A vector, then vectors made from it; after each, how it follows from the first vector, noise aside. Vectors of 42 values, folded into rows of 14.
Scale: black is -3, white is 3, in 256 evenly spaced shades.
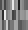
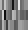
negated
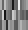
negated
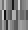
negated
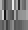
sign-scrambled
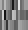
negated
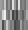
sign-scrambled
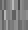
shrunk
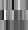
sign-scrambled
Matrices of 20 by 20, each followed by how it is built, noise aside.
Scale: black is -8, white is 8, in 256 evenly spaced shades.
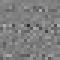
uneven rows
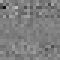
uneven rows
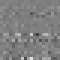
uneven rows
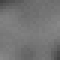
smooth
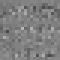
uneven rows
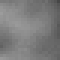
smooth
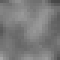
smooth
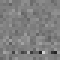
uneven rows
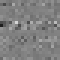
uneven rows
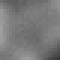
smooth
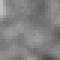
smooth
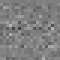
uneven rows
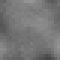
smooth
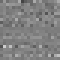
uneven rows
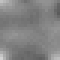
smooth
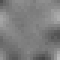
smooth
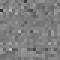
uneven rows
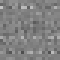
uneven rows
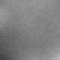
smooth
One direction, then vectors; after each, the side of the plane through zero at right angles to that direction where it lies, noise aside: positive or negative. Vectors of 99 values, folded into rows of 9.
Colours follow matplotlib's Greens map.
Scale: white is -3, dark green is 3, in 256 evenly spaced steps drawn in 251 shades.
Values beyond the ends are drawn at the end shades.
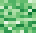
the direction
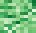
negative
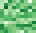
positive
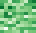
negative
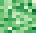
positive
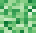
negative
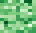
negative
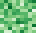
negative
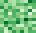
negative
